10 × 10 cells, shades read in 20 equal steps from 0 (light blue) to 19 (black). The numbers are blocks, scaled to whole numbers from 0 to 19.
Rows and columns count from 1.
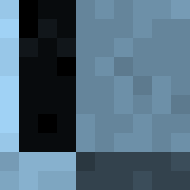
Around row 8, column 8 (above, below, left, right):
6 13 6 7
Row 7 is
0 18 19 18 6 7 7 6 7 7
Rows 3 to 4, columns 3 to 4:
18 17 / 18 19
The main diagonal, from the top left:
1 19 18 19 7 7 7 6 13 13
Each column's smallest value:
0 3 3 3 6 6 6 6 6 5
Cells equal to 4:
3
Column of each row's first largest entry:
2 2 3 4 2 2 3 2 5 5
